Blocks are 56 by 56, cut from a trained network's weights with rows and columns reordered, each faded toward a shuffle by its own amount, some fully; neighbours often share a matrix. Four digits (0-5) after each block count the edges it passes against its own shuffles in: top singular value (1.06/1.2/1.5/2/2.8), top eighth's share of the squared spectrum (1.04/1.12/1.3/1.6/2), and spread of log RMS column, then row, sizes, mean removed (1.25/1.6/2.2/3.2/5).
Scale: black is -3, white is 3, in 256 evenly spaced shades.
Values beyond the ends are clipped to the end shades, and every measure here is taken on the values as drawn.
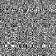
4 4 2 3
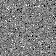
0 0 0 0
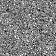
1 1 0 0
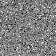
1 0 0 0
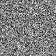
1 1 0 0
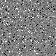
2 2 0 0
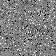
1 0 0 0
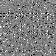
3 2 0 2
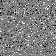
1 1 0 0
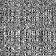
4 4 1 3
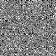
3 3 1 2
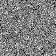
0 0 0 0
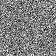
0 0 0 0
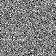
2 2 0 0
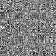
3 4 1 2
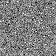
0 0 0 0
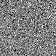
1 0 0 0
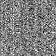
3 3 0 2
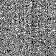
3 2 0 0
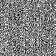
3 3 0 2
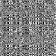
4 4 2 3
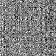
3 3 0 2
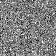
2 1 0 0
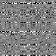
4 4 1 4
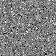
1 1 0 0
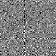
4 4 2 2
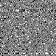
3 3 0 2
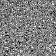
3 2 0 1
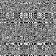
4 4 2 3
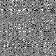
3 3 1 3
